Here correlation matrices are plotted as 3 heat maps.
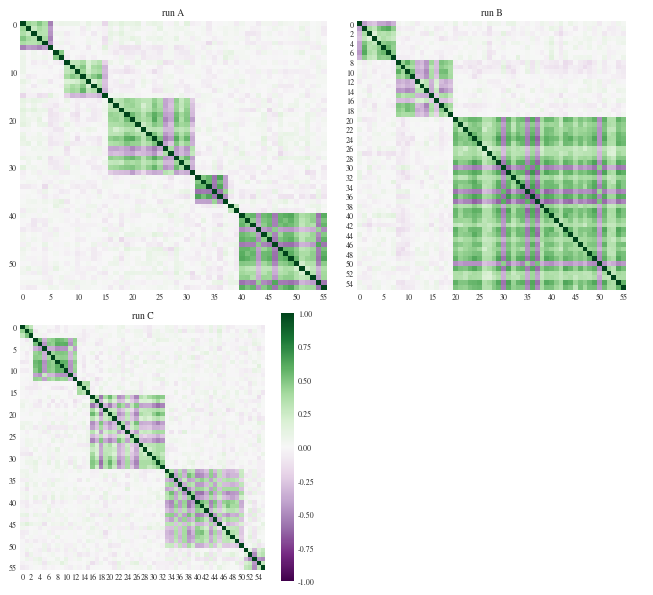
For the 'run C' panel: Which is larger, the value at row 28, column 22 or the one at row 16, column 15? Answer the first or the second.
the second
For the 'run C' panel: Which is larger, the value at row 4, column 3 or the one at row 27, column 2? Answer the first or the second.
the first
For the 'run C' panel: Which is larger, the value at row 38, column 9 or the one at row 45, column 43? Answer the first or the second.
the second
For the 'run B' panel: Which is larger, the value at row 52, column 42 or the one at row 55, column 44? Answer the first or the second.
the second
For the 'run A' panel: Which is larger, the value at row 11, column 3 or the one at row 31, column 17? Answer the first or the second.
the first
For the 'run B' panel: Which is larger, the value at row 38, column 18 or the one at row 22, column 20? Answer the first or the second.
the second
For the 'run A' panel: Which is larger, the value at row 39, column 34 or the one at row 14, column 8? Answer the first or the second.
the second
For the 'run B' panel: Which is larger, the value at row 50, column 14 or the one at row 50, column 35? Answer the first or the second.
the second
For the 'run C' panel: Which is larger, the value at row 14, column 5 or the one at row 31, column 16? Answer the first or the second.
the second
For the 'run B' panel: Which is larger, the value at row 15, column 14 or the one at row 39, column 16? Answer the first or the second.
the second
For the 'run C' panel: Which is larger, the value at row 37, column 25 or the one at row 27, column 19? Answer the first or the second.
the second
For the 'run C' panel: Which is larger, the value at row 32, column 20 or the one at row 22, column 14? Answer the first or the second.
the first
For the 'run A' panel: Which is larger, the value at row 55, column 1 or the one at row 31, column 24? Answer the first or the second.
the first
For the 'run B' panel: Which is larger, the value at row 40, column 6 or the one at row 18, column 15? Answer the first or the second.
the second
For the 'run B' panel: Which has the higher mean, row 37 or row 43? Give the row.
43
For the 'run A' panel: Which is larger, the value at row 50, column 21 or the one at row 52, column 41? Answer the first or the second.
the second
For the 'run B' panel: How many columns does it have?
56
